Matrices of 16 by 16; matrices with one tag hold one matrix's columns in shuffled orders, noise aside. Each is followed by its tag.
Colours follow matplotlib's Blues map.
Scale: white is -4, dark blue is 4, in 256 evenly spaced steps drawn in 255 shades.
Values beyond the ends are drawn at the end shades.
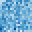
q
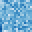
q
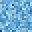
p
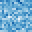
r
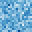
p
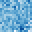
q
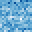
r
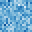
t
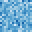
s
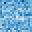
r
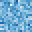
t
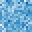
s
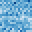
r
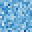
p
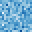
p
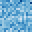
r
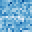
r
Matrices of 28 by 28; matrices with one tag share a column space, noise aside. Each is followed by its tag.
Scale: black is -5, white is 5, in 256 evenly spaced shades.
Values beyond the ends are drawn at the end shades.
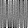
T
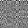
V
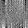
T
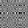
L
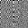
V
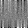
T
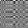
V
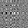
L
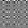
V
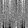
T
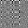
V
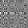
L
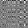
V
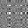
L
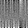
T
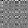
V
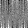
T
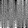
T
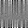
T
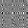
L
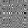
L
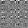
V
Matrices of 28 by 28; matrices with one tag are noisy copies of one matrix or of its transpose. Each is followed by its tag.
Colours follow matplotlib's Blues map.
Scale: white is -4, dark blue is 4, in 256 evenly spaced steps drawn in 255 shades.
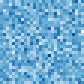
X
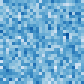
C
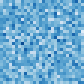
X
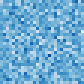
X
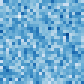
C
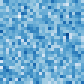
C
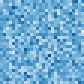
X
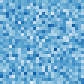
X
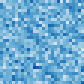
C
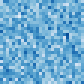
C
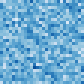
C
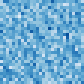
C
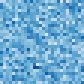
C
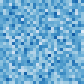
X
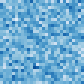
C
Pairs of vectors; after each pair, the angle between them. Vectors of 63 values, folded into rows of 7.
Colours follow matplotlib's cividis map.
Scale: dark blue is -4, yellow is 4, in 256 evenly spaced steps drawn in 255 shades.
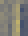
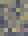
orthogonal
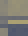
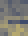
nearly opposite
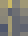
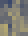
nearly opposite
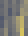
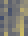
nearly parallel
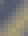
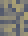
orthogonal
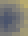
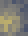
nearly opposite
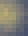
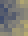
nearly opposite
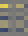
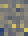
partly aligned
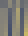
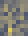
partly opposed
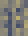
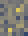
partly opposed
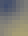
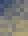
nearly parallel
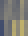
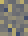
orthogonal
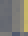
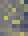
partly opposed
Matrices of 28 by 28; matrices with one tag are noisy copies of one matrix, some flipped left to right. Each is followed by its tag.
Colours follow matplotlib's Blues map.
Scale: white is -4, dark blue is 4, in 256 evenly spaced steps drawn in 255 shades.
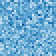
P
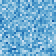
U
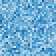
U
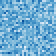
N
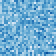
N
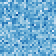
P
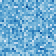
U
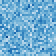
U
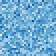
U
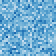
U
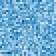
N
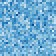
P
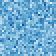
P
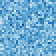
P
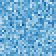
P
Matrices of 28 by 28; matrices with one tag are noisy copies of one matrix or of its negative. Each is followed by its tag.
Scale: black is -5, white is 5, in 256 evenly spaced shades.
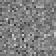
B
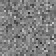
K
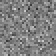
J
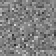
B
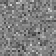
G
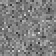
G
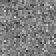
K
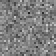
K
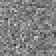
B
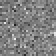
B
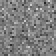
J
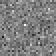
G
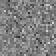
K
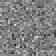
B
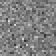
B
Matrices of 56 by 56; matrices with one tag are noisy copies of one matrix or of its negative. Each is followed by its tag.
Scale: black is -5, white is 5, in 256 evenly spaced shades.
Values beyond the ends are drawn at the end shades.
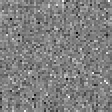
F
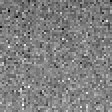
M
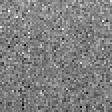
M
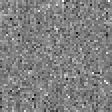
F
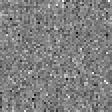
F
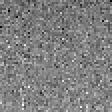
M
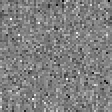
F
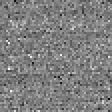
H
